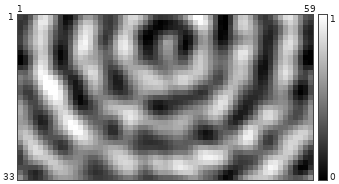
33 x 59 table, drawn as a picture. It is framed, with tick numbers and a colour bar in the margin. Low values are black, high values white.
Slope: none. Lone odd cells: none. Rings: centred on the top middle.
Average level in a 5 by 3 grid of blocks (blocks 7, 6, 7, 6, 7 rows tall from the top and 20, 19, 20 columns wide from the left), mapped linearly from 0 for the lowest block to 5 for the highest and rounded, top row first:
2 0 0
2 4 1
2 1 0
3 1 3
2 5 2
